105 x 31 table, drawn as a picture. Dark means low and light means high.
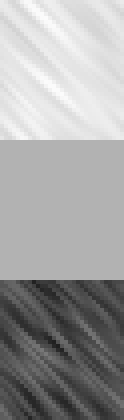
It is made of 3 by 1 panels. Panel 1,1: very high, slanting down to the right, faint in contrast. Panel 2,1: high, flat. Panel 3,1: low, slanting down to the right.
